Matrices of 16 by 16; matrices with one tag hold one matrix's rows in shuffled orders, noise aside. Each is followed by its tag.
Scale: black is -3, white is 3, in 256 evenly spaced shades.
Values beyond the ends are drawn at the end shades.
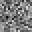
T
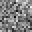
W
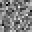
T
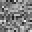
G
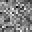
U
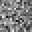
U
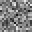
W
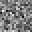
U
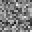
W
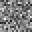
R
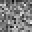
G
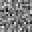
R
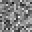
T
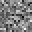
G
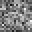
G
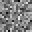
T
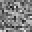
G
